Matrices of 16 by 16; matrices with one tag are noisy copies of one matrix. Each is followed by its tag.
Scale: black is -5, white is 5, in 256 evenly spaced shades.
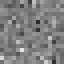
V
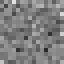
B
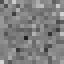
B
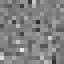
V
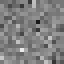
V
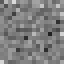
B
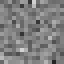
V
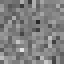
V
